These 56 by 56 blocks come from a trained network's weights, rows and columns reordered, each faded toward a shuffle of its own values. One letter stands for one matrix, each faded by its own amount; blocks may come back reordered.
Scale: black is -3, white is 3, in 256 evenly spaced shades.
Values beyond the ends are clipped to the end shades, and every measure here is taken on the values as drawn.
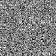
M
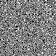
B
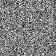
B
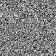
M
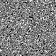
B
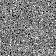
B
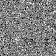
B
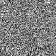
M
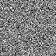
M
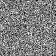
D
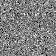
B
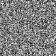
M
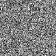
M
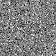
B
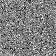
B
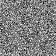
D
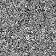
M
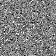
B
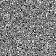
B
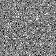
B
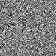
M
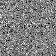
B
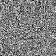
M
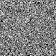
M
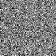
M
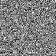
M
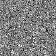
B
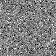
B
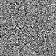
M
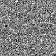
M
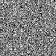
M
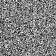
D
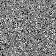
B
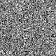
M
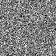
D
